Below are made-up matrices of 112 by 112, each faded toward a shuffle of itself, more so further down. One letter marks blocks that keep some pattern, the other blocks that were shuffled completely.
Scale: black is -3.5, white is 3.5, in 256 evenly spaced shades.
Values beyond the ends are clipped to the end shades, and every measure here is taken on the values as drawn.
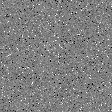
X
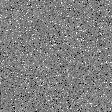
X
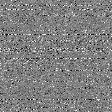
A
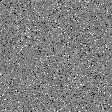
X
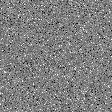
X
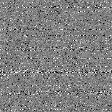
A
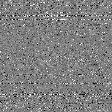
A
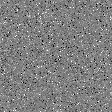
X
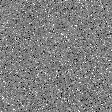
X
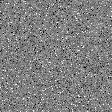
X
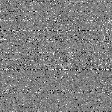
A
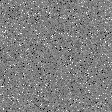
X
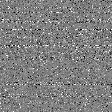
A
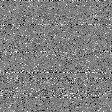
A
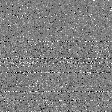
A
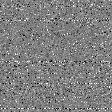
A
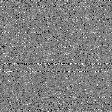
A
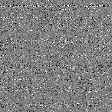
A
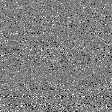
A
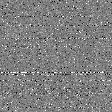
A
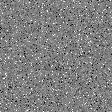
X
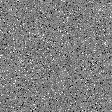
X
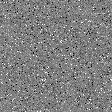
X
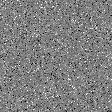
X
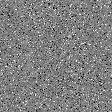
X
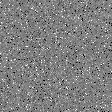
X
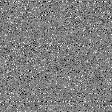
A
